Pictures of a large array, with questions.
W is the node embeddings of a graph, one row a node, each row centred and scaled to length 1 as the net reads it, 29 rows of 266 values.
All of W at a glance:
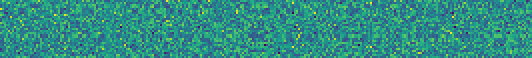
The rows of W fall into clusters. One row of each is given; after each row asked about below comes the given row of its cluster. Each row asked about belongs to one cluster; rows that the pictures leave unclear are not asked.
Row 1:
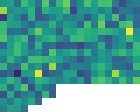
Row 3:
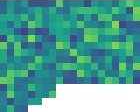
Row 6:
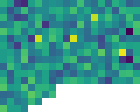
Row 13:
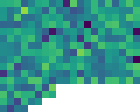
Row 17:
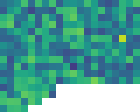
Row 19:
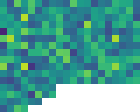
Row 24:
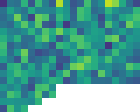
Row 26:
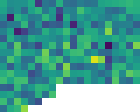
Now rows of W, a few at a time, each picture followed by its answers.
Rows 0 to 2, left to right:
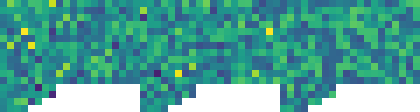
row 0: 24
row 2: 3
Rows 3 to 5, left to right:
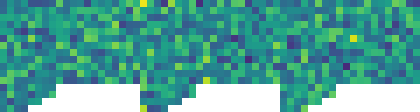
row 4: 6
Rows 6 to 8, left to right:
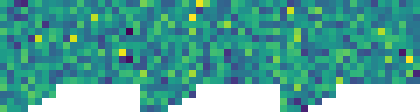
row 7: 13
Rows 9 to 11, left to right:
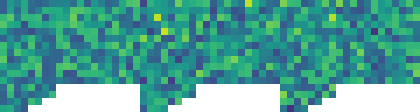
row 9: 3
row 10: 24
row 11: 13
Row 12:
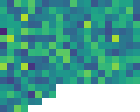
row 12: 19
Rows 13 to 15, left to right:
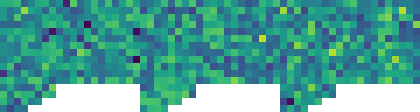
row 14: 17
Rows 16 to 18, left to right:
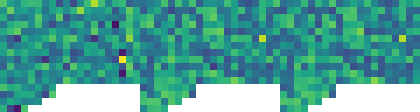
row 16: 6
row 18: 17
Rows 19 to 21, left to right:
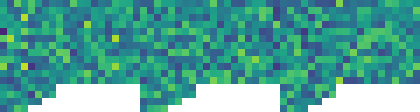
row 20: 19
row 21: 26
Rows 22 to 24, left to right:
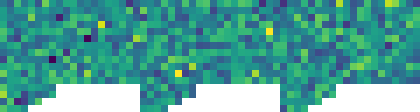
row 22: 19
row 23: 1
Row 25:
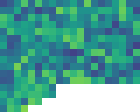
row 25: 17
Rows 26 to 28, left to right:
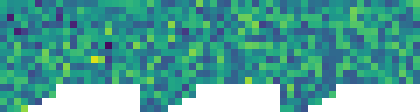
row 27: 13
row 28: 3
